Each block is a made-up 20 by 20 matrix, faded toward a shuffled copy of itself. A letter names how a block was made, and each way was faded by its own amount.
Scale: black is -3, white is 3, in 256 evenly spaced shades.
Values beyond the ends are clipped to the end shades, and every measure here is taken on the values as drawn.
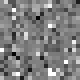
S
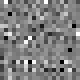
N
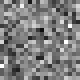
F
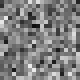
F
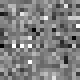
N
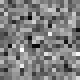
F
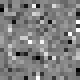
S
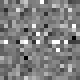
N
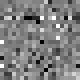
N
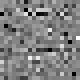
N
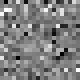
N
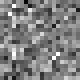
N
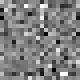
N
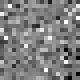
S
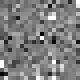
S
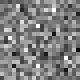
F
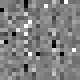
S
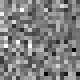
F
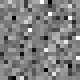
S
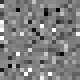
S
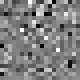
N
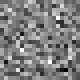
F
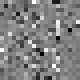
S
